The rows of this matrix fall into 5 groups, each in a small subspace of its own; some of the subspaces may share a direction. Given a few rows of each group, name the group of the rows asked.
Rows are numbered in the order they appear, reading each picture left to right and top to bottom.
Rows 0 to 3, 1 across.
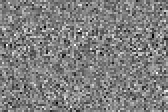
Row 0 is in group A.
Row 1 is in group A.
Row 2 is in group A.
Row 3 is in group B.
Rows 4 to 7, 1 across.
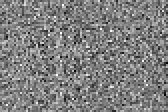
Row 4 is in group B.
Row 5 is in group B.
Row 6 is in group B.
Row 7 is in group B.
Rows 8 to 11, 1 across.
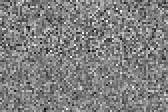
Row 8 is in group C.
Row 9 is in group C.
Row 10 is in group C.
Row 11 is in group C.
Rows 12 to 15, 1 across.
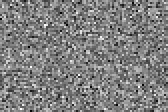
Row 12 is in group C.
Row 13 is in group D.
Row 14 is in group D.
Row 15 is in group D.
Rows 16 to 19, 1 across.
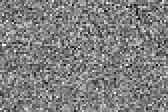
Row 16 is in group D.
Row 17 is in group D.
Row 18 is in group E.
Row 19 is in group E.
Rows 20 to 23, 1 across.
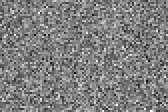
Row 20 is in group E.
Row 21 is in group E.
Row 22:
E
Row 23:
D
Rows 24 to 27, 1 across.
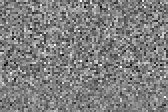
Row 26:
E
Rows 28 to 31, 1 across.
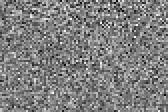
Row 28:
D
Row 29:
C
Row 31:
B
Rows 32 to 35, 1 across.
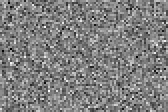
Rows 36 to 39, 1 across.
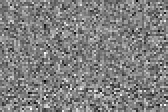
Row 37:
C
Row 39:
D
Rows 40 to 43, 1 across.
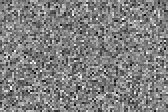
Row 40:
B
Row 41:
E
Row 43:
C
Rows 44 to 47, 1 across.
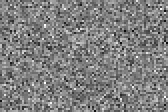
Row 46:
A
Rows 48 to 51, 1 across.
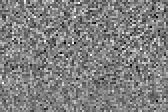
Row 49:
B
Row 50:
E
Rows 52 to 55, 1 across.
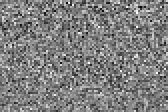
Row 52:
D
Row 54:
C
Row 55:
D
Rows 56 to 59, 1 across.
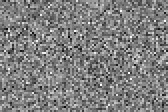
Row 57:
A
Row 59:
B
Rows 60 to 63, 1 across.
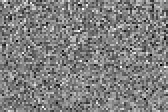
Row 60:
A
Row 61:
C
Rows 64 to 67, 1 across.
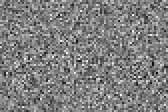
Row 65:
C
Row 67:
C
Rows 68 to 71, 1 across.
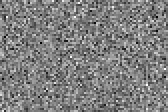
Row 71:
E
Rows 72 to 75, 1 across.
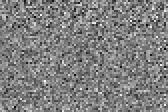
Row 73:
D
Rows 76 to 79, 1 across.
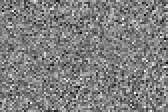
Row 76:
B
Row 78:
B
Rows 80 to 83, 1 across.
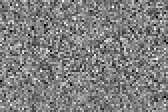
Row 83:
C
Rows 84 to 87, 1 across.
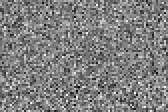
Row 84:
E
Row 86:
C
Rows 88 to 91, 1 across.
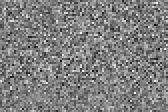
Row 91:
C
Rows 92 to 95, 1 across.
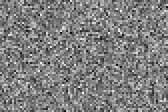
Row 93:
D
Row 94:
C
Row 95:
A
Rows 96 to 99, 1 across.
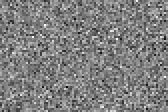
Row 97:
B
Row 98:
C
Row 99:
E
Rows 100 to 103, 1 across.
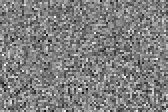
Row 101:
E
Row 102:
E
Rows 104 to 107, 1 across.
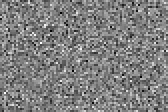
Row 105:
A
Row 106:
B
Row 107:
E
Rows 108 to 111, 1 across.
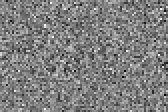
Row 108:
C
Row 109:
B
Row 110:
B
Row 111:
D
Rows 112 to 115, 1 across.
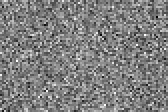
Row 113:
D
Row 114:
C
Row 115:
E
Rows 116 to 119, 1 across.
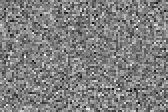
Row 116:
E
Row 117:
A
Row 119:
D
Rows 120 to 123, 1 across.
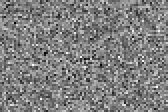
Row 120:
D
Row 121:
C
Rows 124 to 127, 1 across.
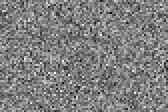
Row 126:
B
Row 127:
C
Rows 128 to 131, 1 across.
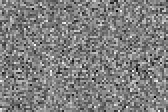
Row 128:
B
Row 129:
A
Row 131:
B
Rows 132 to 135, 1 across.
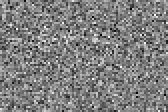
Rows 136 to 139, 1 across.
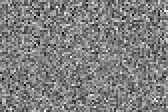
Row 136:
B
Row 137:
B
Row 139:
A
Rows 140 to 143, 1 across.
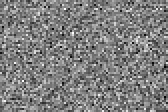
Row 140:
E
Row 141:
D
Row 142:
C
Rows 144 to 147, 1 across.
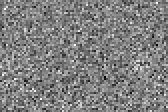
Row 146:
E
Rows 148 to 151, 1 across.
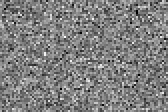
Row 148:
E
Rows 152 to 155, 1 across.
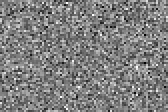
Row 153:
D
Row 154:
E
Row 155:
C
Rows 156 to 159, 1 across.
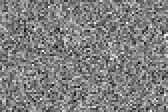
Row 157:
B
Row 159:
A
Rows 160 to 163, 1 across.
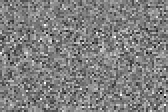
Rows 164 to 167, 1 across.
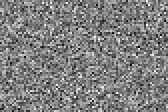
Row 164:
E
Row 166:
A
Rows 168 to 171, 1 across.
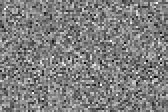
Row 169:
B
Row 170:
D
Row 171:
B
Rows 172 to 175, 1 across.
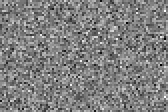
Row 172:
B
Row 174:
D
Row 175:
C
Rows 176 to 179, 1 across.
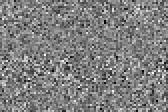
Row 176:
E
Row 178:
B
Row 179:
A
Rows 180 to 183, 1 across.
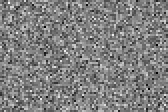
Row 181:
C
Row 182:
D
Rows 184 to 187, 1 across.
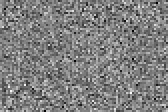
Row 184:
E
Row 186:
C
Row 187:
A
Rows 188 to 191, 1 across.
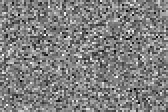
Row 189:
E
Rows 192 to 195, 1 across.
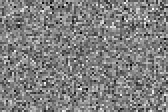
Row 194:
A
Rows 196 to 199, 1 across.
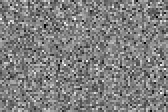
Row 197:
B
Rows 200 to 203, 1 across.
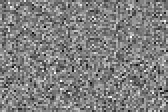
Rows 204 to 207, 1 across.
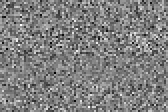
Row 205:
D
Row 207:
C
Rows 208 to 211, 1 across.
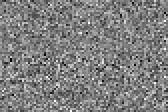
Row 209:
A
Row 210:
C
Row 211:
B
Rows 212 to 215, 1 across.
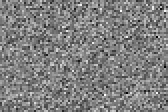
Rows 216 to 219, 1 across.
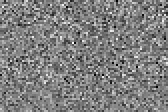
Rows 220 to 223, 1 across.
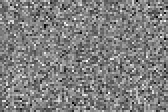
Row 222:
B
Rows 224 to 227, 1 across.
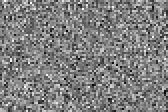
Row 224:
A
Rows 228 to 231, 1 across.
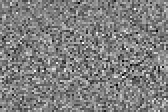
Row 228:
C
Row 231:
B
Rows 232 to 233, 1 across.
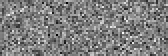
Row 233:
B
